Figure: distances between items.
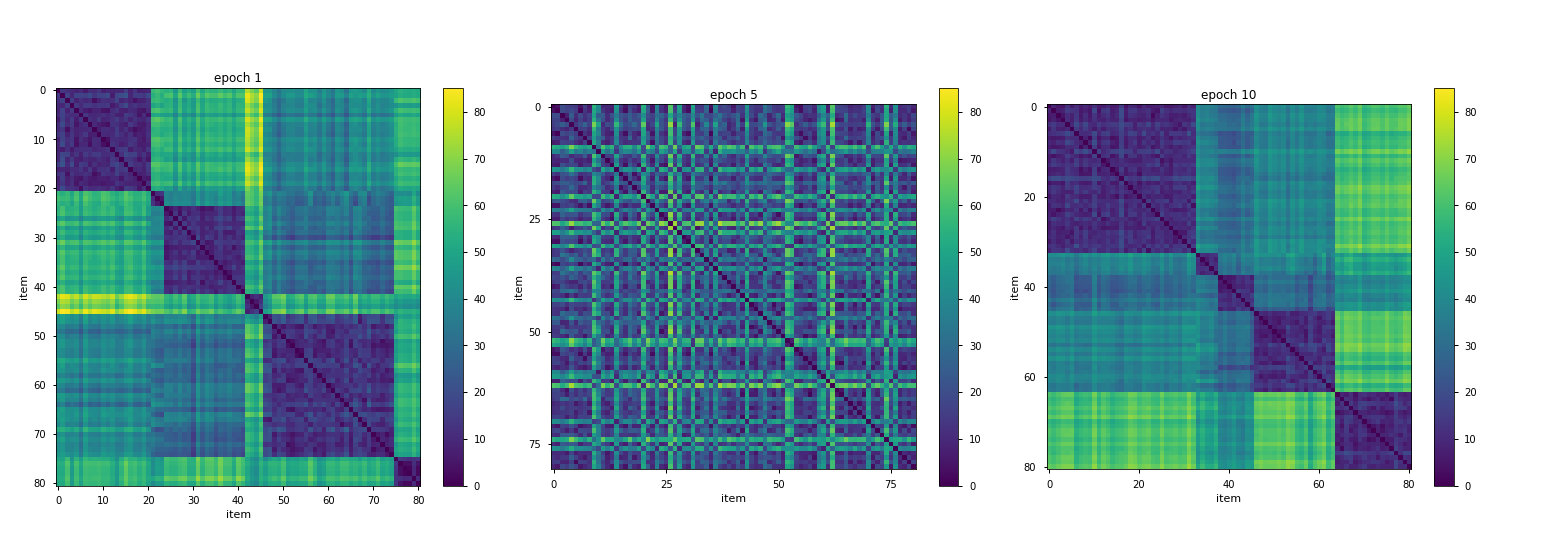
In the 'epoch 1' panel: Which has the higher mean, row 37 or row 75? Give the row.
75
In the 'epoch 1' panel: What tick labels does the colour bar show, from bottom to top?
0, 10, 20, 30, 40, 50, 60, 70, 80
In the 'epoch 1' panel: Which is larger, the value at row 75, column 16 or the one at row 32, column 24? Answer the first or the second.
the first
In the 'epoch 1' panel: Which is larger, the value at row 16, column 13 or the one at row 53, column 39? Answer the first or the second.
the second
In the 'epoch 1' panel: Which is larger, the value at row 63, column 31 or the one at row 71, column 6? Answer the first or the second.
the second
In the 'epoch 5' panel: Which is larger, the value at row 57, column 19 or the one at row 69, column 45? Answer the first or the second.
the first
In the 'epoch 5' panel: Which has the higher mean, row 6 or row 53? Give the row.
53
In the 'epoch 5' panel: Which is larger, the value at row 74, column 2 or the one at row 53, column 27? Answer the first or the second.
the second
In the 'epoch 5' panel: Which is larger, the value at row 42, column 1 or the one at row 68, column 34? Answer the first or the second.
the second
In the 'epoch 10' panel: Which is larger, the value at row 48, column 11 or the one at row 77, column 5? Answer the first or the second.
the second
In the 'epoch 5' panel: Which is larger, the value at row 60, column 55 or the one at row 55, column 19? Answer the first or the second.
the first
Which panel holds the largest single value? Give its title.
epoch 1
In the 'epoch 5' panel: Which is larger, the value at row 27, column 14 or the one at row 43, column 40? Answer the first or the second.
the first
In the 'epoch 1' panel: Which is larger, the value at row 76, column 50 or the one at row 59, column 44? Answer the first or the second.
the first
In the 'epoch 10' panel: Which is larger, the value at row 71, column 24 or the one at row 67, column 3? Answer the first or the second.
the second
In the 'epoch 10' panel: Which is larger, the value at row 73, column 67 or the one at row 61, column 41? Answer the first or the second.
the second
